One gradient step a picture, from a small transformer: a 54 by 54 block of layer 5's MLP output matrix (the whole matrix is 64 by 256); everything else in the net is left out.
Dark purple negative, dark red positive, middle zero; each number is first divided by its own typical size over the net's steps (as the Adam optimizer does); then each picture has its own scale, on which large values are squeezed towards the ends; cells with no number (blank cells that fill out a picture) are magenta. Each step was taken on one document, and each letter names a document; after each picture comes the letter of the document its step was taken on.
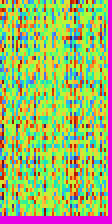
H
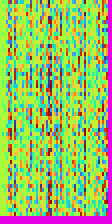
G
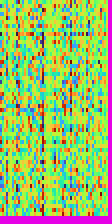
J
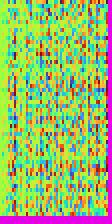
G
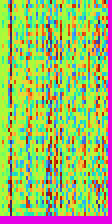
G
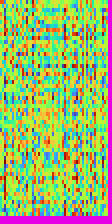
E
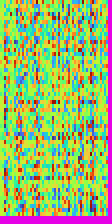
E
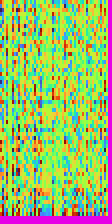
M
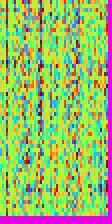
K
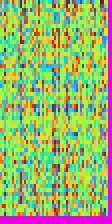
E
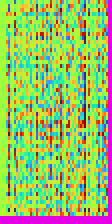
G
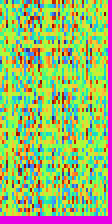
M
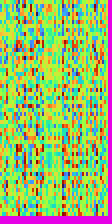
M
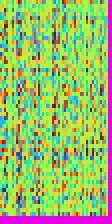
M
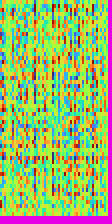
H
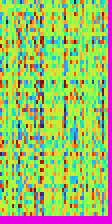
J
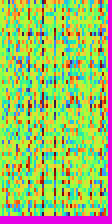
K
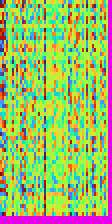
H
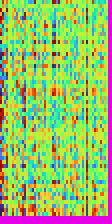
H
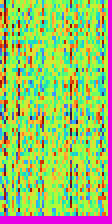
J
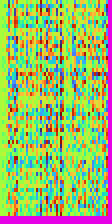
G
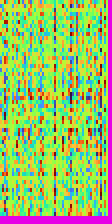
J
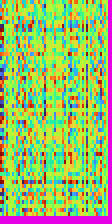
H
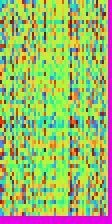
H
